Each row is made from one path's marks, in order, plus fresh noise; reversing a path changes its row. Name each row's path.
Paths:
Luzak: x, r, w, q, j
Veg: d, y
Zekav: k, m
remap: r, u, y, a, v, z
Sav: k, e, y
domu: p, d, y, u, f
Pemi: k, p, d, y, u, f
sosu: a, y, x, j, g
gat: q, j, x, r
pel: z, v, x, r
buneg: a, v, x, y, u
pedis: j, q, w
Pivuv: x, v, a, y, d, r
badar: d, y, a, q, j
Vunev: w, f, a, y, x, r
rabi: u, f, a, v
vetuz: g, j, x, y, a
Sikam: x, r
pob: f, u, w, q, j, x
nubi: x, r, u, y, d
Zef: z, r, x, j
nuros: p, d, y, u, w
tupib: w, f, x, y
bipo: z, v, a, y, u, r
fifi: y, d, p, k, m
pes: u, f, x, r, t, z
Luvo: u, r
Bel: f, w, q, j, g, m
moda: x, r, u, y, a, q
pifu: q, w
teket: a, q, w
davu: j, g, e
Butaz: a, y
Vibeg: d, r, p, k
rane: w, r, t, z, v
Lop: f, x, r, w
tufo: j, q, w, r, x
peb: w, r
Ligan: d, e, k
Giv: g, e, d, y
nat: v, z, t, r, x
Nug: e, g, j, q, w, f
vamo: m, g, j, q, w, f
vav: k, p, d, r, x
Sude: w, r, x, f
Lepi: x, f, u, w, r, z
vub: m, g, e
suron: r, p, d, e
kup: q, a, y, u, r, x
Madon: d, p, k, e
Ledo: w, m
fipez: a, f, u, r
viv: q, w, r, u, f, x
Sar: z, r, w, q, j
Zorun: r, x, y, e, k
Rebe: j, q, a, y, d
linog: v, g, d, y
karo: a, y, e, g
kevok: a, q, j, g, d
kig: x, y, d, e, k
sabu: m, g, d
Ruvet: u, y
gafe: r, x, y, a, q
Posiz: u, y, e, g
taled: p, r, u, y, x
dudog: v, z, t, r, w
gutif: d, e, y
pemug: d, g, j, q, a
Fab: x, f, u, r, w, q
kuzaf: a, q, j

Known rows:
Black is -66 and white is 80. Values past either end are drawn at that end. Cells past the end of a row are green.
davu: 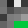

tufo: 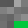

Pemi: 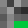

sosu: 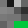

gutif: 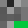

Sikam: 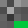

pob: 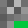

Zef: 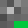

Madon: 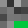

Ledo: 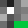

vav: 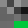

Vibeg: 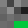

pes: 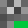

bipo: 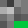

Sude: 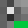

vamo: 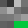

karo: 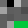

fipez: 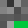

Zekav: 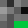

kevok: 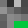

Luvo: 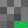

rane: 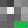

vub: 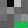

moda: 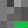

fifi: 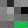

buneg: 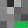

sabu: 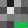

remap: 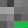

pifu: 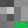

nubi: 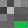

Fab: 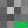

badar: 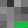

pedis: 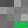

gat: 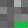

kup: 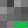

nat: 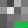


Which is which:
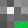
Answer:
pel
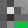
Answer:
Lop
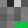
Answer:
Posiz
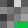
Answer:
Nug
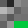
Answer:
teket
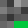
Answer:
Zorun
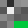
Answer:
Veg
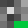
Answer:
peb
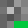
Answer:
viv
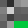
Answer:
Vunev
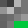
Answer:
Bel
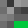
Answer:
taled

